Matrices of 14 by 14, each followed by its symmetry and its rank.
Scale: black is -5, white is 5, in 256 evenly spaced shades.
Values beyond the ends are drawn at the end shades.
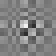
symmetric, rank one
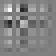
symmetric, rank one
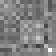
symmetric, rank three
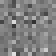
neither, rank three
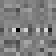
neither, rank three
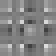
symmetric, rank one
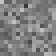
neither, full rank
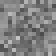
neither, full rank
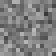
neither, full rank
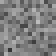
neither, full rank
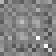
symmetric, rank three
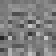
neither, rank three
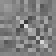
symmetric, rank three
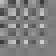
symmetric, rank one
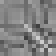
symmetric, rank three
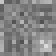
symmetric, rank three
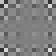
symmetric, rank one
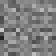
neither, rank three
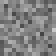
neither, full rank
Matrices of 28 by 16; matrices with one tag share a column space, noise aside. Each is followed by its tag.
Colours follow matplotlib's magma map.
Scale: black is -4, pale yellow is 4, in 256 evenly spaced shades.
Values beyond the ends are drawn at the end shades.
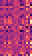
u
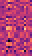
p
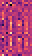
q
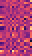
p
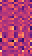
p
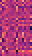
p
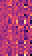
u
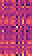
u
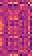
q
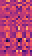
p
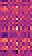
p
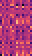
u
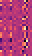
p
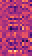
p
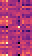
u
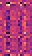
q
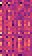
q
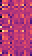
u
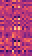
p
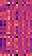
q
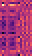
q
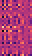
u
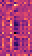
q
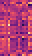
q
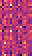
u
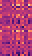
u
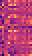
u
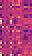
u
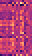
q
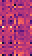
u
